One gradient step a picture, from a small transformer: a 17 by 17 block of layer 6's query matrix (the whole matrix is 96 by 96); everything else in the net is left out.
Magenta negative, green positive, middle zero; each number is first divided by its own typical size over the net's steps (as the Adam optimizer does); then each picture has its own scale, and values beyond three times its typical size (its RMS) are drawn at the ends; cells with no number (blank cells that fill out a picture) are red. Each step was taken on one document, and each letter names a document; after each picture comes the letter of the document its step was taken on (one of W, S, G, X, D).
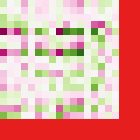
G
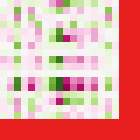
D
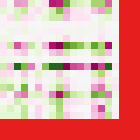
D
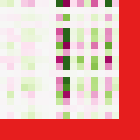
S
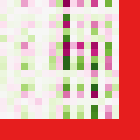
S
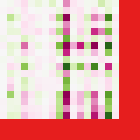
S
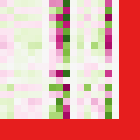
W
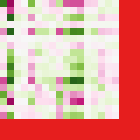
G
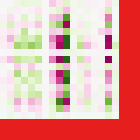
W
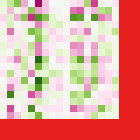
G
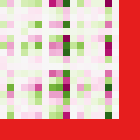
W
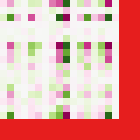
W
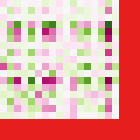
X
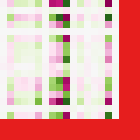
W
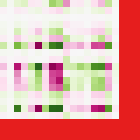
D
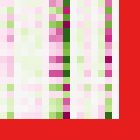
W
